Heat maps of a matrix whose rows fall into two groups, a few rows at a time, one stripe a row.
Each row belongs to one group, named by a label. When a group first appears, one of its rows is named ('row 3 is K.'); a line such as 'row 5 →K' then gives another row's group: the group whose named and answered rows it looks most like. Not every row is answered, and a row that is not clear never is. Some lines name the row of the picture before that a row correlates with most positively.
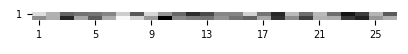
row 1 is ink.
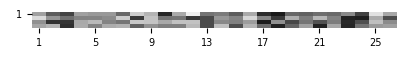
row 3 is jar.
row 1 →jar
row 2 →ink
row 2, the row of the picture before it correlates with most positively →1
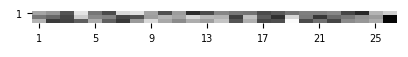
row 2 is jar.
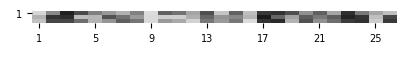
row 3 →jar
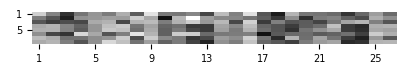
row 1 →ink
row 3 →jar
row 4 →ink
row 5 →ink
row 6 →jar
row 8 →ink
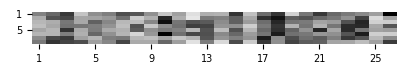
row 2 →jar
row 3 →ink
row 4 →ink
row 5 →ink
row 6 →ink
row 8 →jar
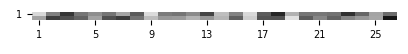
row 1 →ink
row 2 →jar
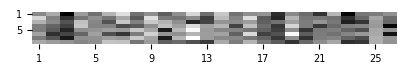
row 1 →ink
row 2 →ink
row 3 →ink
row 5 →jar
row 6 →jar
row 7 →jar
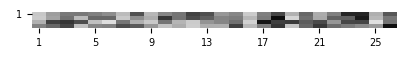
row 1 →ink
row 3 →jar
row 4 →jar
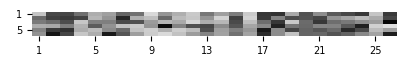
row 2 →jar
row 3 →jar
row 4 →ink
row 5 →jar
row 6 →jar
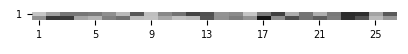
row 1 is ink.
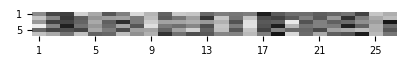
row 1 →jar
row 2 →ink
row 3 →jar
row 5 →jar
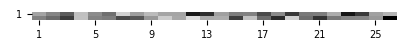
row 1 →ink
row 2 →jar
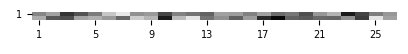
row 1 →ink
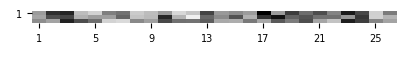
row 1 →jar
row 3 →ink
